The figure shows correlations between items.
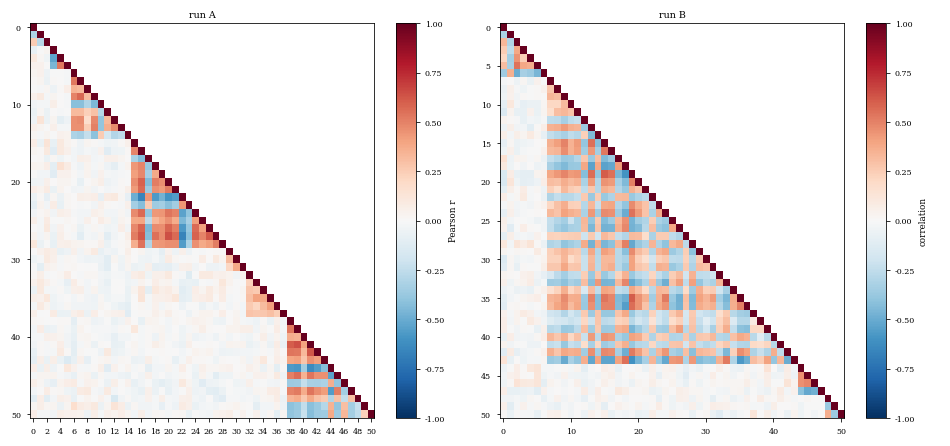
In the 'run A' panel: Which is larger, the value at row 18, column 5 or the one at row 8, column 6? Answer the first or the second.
the second
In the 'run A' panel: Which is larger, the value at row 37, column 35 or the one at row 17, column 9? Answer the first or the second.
the first
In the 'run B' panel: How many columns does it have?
51
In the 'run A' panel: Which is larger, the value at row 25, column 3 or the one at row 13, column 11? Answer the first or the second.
the second
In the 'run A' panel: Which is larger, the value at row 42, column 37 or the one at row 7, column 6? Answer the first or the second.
the second
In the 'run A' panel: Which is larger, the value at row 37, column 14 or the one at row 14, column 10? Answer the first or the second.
the second
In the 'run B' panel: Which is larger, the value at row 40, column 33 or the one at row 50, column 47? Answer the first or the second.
the second
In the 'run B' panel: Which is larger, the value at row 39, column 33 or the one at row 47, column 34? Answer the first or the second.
the first
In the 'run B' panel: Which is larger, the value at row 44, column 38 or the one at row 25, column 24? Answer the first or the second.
the first
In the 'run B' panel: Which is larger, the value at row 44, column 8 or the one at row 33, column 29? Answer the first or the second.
the first
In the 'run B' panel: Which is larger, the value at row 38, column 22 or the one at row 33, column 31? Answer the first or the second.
the first
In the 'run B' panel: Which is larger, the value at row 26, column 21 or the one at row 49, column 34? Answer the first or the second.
the second
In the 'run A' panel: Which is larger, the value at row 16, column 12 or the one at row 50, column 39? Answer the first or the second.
the first
